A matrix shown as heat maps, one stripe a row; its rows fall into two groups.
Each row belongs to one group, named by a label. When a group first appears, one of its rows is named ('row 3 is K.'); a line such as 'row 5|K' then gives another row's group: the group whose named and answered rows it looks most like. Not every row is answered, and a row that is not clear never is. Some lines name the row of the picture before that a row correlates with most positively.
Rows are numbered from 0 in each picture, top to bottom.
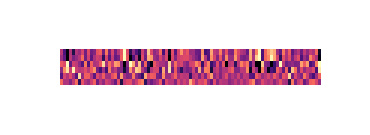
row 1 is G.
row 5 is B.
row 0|G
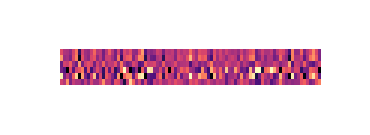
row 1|B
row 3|G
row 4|B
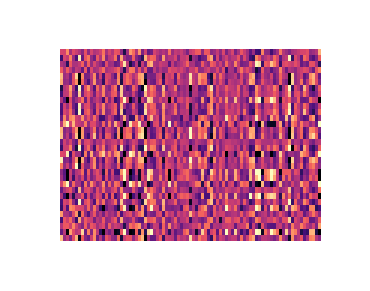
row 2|G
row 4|B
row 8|G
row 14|B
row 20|G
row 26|G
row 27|B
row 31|B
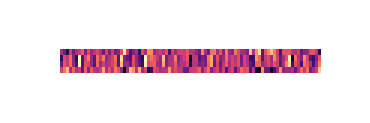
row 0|G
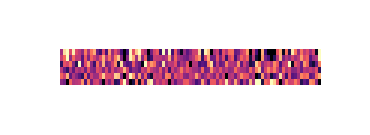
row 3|G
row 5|G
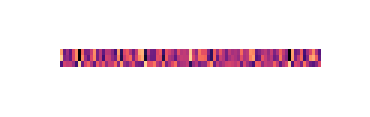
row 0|B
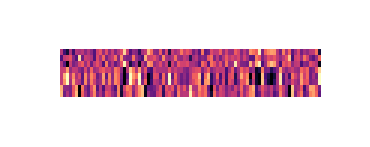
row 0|G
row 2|G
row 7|B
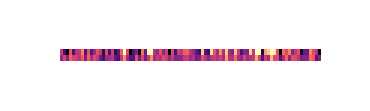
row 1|G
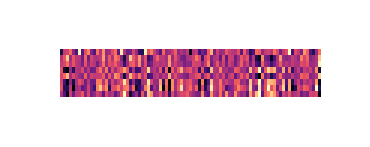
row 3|G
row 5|G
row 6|G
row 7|G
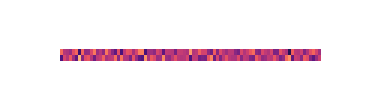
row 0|B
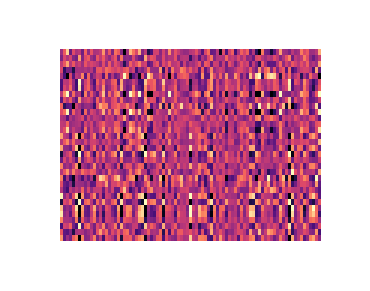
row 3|G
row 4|G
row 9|G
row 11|G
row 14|B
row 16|B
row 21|G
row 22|G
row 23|G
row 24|B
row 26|B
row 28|B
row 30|G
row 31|B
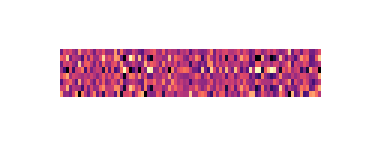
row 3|G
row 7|B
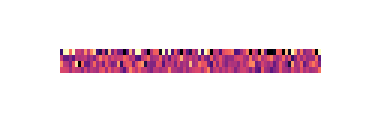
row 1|G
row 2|B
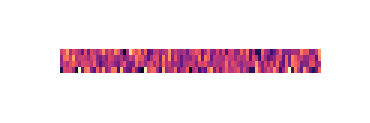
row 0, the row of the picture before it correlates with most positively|3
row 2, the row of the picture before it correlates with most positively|0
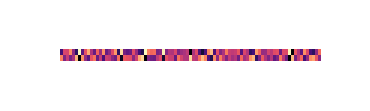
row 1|B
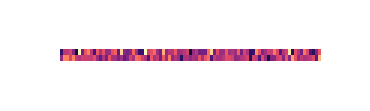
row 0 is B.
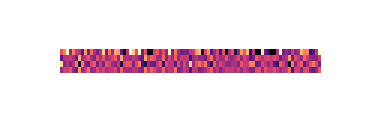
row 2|B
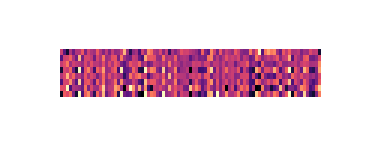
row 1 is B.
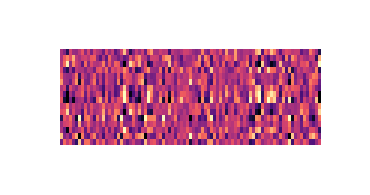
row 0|G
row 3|G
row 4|B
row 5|B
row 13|G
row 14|B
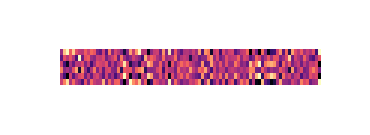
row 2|G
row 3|B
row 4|G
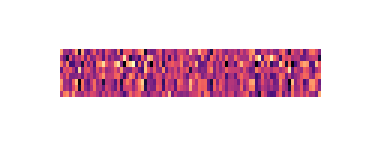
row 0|B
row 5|B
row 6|B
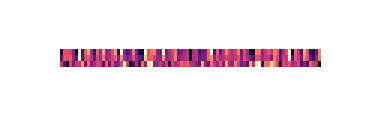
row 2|G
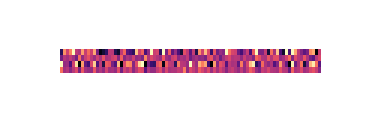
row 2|B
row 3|B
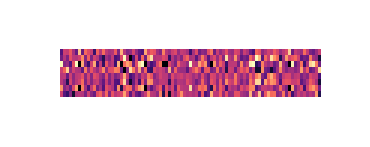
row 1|G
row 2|B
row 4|G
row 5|G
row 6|B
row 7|G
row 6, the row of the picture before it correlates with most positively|2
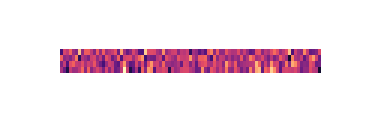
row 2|G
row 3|G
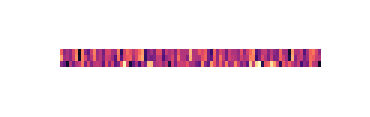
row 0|B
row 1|B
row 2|G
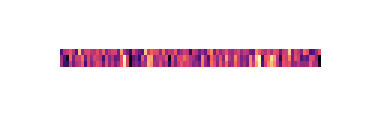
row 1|G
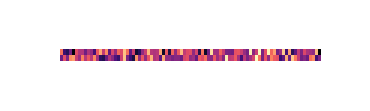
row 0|G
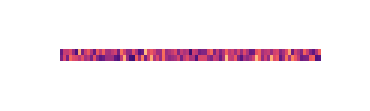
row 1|G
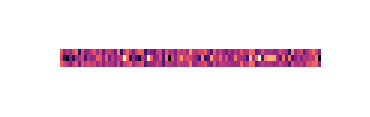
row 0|B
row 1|G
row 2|B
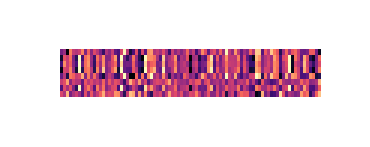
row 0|G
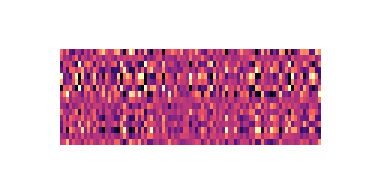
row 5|B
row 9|G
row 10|B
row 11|G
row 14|G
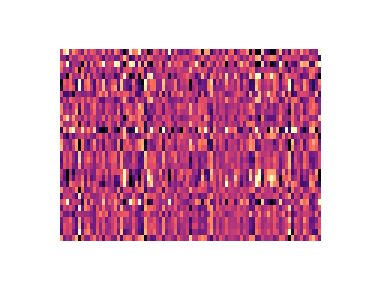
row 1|G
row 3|B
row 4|G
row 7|G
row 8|G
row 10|B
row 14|G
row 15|B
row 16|B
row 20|G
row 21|G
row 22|G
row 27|G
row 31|B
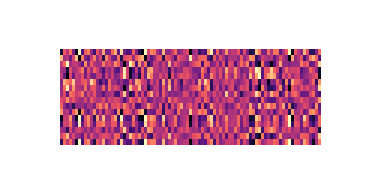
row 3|G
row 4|G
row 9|G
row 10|B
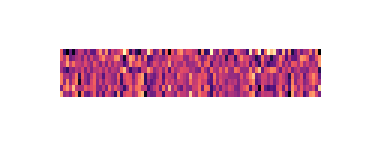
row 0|G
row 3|G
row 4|B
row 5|B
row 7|B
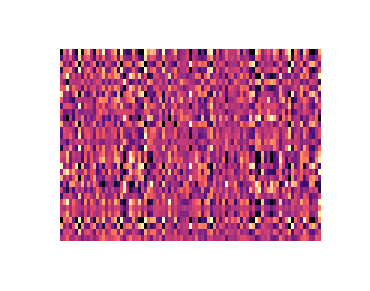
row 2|B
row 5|G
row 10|G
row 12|B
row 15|G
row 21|B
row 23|G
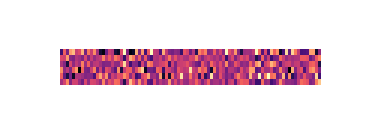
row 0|G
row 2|G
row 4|G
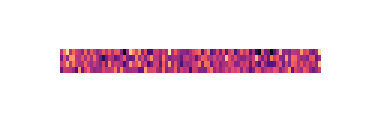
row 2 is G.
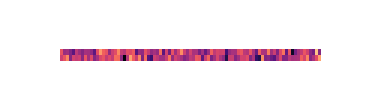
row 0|G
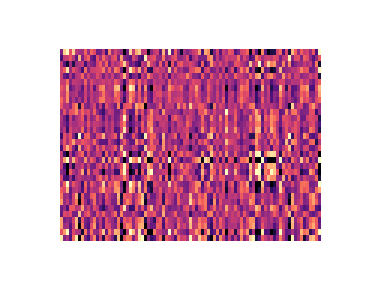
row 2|G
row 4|G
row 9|B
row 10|G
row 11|G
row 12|G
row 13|G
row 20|G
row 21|G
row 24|B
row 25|B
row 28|B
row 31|B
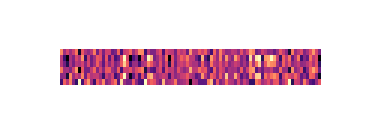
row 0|B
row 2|G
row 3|B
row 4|G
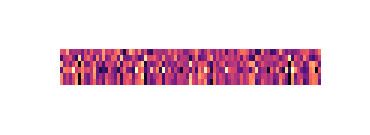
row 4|B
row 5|B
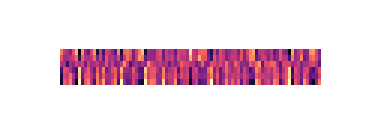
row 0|B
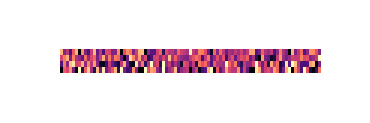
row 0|B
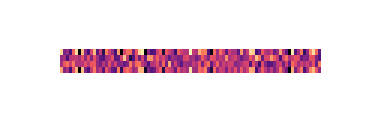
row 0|B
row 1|G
